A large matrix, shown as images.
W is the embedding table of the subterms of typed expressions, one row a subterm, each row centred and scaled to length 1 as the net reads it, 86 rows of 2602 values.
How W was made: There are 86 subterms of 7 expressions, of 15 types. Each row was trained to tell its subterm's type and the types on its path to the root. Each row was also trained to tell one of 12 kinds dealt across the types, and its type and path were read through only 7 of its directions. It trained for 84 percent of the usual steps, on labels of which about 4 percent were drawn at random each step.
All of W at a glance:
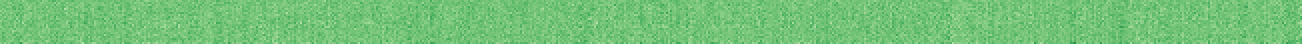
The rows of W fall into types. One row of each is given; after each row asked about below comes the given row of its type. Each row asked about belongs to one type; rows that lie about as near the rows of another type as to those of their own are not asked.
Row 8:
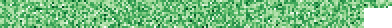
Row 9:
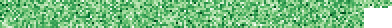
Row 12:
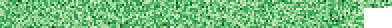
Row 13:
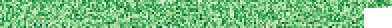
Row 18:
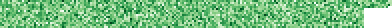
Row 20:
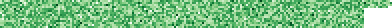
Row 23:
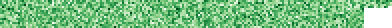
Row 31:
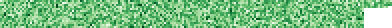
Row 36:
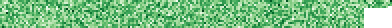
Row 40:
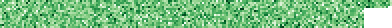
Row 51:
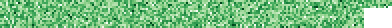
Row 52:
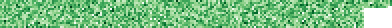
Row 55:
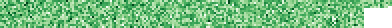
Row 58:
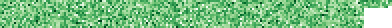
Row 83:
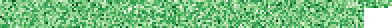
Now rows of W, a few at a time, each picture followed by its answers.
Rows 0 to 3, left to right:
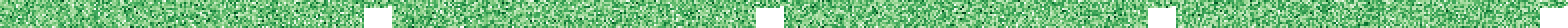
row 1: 58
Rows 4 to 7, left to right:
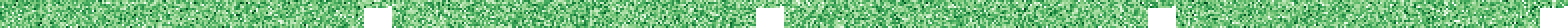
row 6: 40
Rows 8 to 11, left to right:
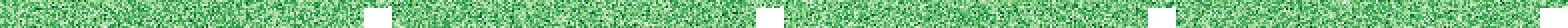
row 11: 18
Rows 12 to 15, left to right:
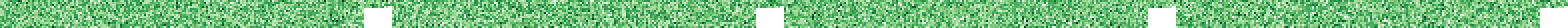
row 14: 55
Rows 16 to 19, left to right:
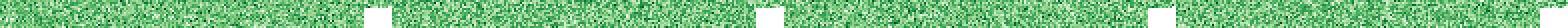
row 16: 58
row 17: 9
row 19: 13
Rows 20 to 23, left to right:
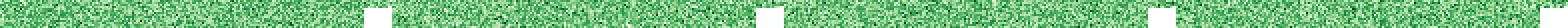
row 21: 31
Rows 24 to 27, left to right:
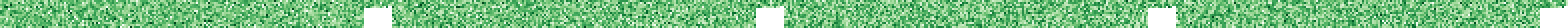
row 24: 58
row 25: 51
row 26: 8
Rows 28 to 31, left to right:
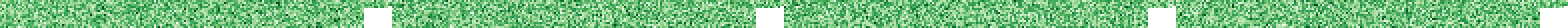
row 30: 55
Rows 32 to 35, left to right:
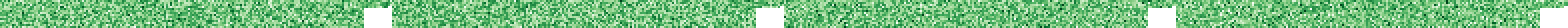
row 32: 40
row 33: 51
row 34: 83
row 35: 13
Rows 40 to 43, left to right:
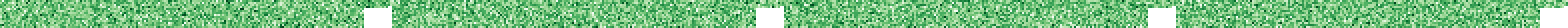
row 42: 20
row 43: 55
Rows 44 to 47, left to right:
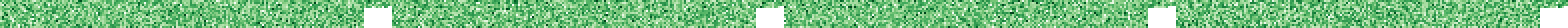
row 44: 83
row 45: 18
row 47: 83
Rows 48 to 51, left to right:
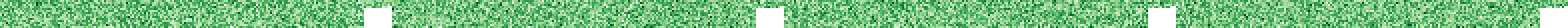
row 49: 12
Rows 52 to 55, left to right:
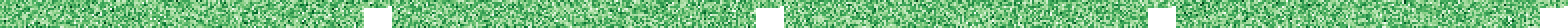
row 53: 55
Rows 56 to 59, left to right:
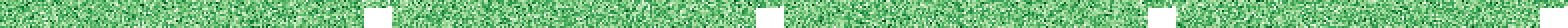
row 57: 40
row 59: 83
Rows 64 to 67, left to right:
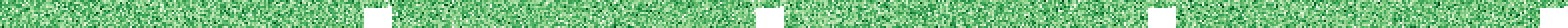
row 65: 9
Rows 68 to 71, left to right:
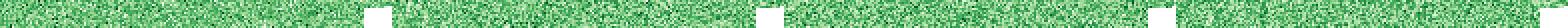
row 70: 40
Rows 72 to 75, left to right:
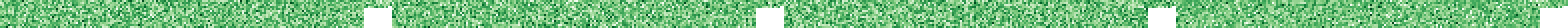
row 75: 9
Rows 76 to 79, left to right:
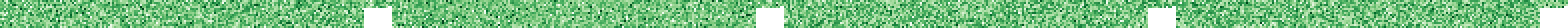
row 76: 9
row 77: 51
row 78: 8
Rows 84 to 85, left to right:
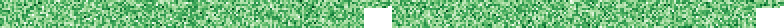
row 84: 13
